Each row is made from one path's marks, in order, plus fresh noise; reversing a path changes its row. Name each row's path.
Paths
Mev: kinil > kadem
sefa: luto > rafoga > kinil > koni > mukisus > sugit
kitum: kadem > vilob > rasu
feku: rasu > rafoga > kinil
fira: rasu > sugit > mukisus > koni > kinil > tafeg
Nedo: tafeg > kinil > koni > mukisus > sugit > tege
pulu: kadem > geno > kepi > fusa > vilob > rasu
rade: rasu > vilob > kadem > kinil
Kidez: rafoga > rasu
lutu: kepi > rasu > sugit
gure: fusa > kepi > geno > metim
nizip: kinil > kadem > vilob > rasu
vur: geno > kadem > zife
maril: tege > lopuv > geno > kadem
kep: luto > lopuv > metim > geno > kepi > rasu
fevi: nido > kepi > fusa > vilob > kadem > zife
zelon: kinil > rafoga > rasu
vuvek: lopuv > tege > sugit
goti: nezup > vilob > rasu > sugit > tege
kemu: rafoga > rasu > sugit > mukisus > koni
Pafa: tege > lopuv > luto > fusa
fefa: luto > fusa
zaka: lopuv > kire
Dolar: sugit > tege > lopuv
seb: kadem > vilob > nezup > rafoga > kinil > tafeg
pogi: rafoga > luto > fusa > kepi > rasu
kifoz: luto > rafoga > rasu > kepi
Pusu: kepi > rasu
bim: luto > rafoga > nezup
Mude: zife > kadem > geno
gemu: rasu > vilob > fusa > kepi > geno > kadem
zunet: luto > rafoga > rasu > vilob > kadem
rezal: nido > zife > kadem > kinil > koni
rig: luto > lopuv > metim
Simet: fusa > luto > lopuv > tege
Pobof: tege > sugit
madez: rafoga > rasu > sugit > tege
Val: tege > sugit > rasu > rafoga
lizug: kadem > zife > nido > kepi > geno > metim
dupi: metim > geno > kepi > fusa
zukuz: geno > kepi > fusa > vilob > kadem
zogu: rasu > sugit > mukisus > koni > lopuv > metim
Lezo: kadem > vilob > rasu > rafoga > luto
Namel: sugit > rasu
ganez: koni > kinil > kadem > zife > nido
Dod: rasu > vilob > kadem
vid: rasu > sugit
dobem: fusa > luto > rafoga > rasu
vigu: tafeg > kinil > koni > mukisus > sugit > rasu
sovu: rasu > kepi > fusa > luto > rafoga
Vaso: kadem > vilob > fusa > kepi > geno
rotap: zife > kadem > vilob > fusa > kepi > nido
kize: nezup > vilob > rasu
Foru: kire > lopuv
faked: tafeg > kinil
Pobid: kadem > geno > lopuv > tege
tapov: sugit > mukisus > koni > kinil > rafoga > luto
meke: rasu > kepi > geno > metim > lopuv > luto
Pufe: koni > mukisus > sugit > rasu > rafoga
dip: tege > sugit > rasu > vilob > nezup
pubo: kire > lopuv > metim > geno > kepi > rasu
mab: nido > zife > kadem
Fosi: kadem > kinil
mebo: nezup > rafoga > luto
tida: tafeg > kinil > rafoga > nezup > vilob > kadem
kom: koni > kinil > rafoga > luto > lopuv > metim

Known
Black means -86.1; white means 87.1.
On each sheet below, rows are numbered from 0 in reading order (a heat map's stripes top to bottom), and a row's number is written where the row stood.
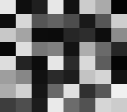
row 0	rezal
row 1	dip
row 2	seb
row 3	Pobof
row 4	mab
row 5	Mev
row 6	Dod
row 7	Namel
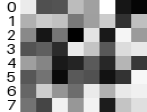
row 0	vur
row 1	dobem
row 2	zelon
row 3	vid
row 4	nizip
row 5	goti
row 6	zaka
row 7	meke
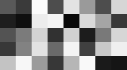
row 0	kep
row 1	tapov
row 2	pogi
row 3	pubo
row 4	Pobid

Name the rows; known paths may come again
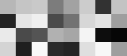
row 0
dobem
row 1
vuvek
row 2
vur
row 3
kom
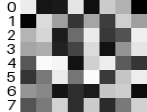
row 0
rezal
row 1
Val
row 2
Dod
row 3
rade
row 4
maril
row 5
pubo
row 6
Mev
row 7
pogi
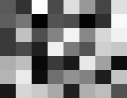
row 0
kep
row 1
goti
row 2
Foru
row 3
Namel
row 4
Fosi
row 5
kitum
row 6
Dolar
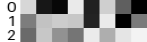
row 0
mab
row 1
fefa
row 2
zaka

